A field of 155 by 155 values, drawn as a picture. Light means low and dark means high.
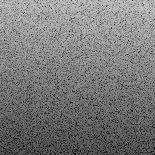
On average the colour sits 50% of the way up the scale. No regular stripes run through it. Values rise toward the bottom. The grain is fine, like static.
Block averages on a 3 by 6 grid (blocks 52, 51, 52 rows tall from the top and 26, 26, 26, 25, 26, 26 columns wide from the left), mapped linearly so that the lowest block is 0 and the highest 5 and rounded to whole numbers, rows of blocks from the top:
000000
333222
555555
